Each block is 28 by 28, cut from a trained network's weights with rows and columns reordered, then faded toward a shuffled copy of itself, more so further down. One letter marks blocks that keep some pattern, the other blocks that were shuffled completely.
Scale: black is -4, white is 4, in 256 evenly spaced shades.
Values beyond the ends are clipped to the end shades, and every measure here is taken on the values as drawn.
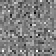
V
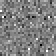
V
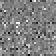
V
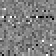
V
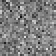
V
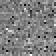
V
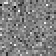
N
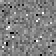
N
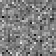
N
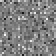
V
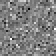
N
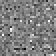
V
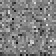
V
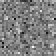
V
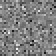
V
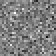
N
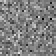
N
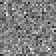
N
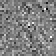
N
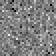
N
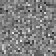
N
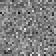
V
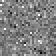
N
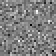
N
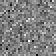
N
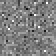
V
